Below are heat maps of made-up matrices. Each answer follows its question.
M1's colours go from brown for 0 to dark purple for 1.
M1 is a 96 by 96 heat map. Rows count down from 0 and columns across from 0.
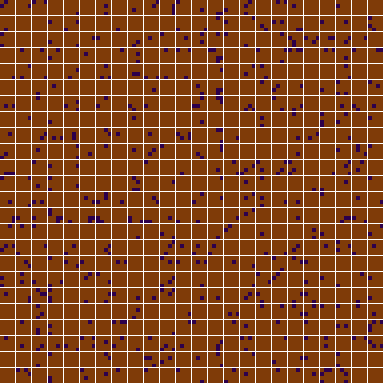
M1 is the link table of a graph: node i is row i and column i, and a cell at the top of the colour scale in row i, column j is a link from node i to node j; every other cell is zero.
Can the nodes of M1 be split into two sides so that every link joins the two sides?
no
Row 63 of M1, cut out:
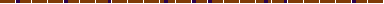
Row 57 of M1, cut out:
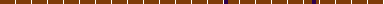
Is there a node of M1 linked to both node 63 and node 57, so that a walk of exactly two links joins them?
no
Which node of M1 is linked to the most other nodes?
node 12
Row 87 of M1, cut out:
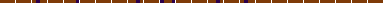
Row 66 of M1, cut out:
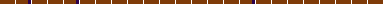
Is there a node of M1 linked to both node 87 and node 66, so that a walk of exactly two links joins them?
yes
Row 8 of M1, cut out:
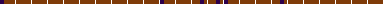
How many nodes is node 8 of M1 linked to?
6
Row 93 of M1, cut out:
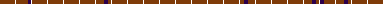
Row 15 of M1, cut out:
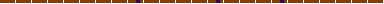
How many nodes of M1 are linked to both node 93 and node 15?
0
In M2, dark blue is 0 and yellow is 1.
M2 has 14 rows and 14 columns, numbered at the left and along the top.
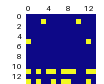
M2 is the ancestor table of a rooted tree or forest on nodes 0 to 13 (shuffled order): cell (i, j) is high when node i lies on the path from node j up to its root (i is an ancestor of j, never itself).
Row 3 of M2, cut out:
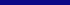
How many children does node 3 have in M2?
0
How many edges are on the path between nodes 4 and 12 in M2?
4
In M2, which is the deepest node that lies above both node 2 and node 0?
13
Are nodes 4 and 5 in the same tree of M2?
yes
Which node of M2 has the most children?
13
